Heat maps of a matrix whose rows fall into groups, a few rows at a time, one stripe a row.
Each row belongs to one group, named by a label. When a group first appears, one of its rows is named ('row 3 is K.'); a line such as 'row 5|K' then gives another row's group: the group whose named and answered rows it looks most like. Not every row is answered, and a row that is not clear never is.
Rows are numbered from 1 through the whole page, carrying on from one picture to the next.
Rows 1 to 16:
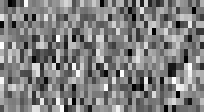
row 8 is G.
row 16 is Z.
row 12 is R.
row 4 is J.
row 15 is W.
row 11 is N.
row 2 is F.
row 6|W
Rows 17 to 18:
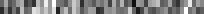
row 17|J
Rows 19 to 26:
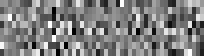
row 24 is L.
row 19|N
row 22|F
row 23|W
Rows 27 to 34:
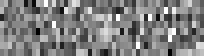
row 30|L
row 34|N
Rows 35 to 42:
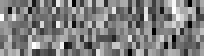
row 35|W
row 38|W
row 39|R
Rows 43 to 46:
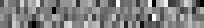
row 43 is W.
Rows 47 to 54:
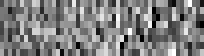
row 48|R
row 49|R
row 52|Z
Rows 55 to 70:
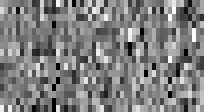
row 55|W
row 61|G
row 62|G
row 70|G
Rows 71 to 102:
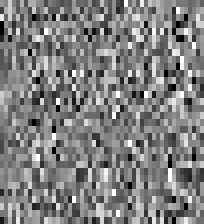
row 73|G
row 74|J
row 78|R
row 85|W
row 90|L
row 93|F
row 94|N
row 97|G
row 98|R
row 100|G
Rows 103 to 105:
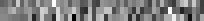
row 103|L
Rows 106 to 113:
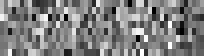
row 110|J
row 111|R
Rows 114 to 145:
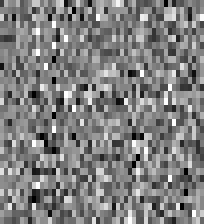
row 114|Z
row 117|L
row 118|F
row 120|L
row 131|R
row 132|L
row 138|G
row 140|F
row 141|G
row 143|R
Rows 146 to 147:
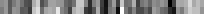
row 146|N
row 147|N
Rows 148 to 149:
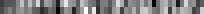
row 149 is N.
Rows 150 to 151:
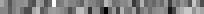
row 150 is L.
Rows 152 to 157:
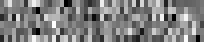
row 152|Z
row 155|L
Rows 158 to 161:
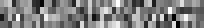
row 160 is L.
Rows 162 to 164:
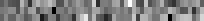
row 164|N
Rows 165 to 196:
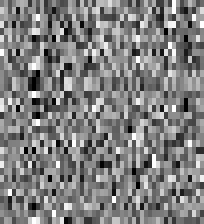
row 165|R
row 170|G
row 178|Z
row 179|G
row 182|F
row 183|G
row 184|J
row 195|L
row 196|Z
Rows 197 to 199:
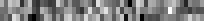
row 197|G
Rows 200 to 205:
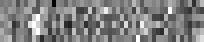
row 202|F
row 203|Z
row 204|F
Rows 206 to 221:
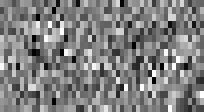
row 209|F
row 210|Z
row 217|W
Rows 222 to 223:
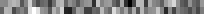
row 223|Z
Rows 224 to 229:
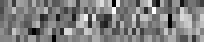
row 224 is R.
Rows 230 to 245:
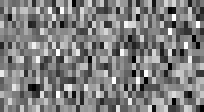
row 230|W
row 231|F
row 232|R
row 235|F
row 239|N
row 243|W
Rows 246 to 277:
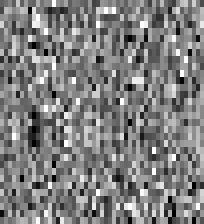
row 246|L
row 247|R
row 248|F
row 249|F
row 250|J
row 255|L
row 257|J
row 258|G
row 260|N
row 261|J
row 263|G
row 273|F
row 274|N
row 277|F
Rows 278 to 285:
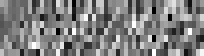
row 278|W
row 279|W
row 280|N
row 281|J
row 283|W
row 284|Z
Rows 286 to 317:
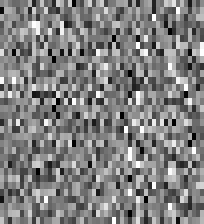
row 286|W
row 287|R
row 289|Z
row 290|F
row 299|G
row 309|J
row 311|G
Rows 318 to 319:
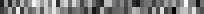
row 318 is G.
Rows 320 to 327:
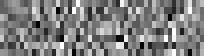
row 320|N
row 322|N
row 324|R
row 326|Z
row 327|W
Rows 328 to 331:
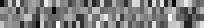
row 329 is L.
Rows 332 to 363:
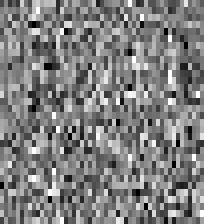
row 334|Z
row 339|G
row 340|J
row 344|G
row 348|L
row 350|W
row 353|Z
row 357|Z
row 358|J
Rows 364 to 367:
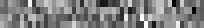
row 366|Z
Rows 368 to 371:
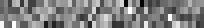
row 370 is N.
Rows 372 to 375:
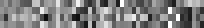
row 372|N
